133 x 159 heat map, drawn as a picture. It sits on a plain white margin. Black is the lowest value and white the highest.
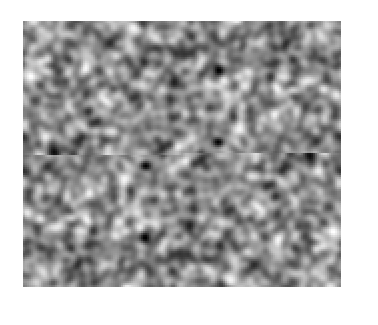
Odd rows or columns: none. Slope: none. Seam: none. Lone odd cells: none. Histogram: bell-shaped. Grain: blotchy. Symmetry: a half turn.
